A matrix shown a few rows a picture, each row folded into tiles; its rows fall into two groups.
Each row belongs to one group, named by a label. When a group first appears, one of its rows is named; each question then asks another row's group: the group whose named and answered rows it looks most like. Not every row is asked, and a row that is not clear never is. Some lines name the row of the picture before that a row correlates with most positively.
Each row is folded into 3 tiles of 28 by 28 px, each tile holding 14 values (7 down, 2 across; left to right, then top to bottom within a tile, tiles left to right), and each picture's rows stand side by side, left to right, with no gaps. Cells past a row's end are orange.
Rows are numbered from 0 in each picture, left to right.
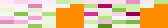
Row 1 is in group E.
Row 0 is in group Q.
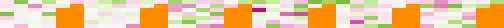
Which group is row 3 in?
E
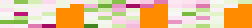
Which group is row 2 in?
Q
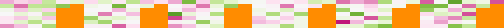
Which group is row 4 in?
Q
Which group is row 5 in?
Q
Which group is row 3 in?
Q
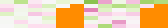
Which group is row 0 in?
E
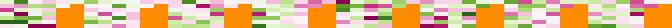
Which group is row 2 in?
E
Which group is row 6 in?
E
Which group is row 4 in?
Q
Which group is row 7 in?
E
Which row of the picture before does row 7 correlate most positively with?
1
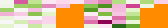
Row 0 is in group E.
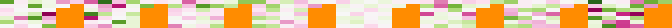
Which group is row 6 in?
E
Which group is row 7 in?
E
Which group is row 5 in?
E
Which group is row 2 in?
E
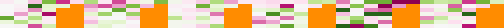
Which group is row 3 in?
Q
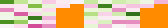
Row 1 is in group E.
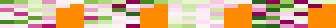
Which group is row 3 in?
E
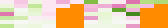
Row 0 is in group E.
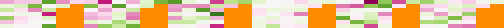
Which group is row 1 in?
E
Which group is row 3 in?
E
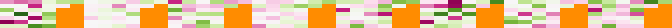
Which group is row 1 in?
Q
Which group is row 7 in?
E
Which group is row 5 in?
Q
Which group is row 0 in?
Q
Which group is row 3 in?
E
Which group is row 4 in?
E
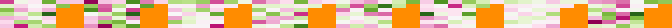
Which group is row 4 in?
E
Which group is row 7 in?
Q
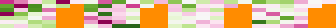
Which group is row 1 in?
Q
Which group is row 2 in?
E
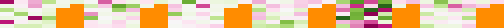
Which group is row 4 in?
E
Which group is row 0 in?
Q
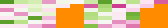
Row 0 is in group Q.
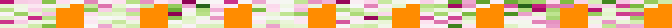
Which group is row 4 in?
Q
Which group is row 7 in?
E
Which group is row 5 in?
Q
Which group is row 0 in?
Q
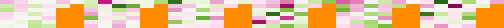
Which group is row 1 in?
E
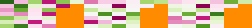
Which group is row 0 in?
E
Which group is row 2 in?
Q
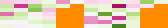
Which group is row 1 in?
Q
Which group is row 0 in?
E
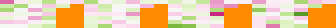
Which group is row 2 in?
E
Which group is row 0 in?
Q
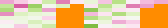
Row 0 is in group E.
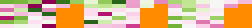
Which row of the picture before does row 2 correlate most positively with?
1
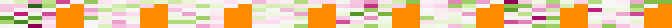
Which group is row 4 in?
Q
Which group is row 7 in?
E
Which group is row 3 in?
Q
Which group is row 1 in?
E
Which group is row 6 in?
Q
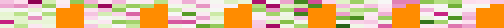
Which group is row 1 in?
E
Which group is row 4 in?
E
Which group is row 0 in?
Q
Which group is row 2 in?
Q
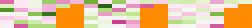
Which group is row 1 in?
E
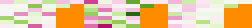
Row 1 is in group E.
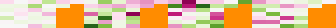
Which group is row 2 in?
E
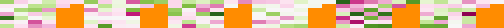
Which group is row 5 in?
E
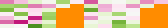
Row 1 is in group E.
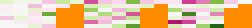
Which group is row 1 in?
Q
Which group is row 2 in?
Q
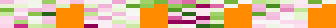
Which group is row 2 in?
Q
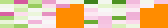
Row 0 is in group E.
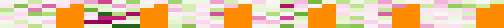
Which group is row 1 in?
Q
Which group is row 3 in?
Q
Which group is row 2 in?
E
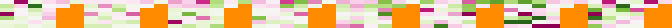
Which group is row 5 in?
E
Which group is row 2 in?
Q
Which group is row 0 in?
E
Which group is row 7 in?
E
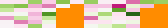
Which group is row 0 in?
Q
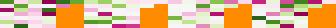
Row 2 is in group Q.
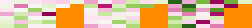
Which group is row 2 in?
E
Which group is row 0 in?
E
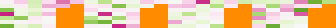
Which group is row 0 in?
E
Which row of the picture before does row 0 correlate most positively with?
0
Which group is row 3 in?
E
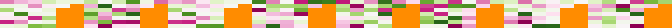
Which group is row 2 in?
Q
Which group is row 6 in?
Q
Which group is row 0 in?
Q
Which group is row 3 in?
E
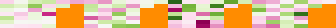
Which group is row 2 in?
E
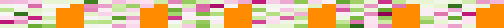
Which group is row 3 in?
Q
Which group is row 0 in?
Q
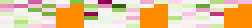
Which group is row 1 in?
E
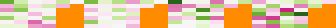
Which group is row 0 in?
E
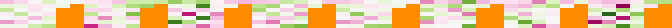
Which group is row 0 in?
Q
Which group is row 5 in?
Q
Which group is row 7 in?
Q
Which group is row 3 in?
Q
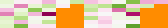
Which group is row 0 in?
E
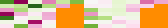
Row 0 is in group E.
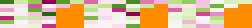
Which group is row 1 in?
Q
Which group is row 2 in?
E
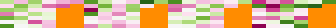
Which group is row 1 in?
E
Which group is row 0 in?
E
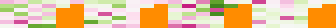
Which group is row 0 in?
Q
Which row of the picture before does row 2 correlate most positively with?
3
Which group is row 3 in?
Q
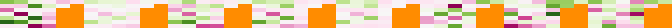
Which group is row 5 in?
Q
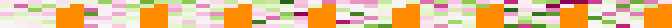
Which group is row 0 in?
E
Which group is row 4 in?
Q
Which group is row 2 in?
E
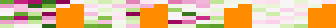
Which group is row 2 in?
Q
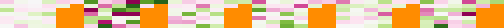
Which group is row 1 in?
E
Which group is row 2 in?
Q
